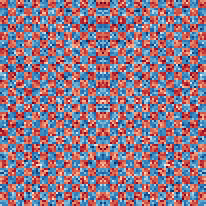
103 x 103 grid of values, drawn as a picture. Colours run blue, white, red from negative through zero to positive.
Odd rows or columns: none. Grain: checkered. Histogram: two levels. Mirror symmetry: left to right. Slope: none.
